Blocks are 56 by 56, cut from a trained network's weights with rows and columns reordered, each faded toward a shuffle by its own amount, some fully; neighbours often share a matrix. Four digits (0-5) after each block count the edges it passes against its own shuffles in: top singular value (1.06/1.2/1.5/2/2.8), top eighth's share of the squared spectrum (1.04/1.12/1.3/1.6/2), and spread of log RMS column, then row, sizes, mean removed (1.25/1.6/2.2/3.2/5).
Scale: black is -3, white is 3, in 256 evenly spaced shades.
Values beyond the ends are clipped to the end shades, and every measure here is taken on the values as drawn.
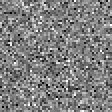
2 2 0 0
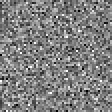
2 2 0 0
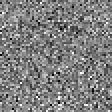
2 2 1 1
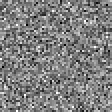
1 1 0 0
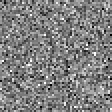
1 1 0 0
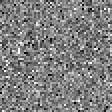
2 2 0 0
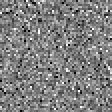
0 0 0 0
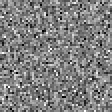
0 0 0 0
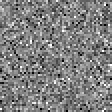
0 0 0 0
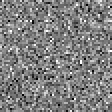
2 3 1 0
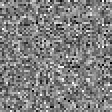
3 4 2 2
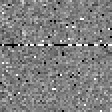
3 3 0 1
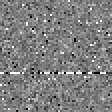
3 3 0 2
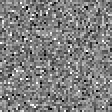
0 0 0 0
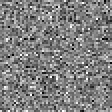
3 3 1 2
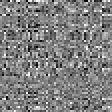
4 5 3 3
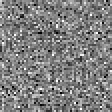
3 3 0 1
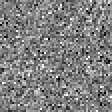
1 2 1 0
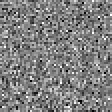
2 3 1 1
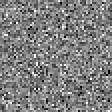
1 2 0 1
